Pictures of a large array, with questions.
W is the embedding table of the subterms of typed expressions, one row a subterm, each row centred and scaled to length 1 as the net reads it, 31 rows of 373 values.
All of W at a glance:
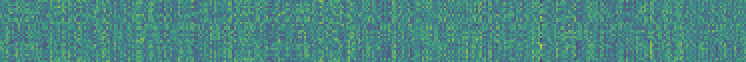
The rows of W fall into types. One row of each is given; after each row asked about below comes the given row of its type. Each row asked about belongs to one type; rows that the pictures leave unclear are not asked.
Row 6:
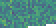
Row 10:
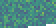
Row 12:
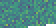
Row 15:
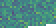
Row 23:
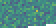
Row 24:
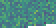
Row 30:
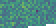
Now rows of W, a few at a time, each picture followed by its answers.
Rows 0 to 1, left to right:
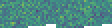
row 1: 10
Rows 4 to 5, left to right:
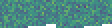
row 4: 10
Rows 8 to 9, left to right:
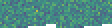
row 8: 23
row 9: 10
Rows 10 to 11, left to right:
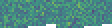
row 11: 30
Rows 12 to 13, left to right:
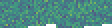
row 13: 12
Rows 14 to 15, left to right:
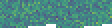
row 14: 12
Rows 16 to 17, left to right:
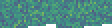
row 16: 15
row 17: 12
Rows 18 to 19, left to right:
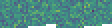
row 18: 15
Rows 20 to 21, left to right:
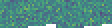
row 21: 24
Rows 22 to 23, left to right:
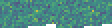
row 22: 6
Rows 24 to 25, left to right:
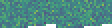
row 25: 30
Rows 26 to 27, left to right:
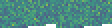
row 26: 30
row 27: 10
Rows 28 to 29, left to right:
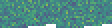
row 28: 30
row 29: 6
